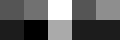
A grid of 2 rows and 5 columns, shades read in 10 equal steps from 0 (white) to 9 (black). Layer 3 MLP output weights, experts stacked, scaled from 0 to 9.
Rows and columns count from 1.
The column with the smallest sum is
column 3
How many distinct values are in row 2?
3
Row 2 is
8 9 3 8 8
